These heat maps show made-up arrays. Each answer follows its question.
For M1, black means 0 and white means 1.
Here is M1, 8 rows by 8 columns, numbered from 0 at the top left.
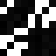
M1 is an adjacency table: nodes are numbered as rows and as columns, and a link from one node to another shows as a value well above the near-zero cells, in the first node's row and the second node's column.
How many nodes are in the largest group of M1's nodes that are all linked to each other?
3
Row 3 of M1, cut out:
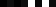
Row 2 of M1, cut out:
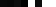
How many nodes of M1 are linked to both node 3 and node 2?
2
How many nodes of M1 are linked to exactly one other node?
0
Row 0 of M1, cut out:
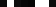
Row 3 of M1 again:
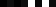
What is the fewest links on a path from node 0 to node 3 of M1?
2
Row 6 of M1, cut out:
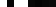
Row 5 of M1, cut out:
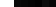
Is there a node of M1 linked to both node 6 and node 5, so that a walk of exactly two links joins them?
yes
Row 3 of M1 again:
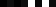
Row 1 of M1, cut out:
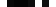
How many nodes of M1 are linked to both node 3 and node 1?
0
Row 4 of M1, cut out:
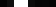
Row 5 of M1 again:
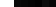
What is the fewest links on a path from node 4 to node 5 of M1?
4
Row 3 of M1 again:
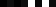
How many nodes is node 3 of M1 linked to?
2
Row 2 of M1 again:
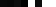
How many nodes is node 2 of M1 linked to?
3
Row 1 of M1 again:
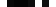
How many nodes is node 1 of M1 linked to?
3
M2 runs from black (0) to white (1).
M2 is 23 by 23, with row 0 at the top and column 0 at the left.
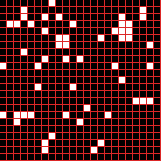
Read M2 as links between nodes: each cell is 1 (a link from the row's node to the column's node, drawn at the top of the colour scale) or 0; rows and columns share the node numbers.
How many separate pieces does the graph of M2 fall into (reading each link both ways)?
2
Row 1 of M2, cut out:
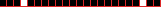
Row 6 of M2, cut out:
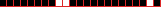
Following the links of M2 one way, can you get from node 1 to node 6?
yes
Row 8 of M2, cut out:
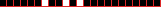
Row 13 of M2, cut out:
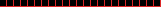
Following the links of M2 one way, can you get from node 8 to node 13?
yes
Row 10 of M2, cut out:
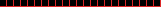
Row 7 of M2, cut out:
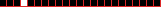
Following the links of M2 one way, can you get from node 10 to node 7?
no
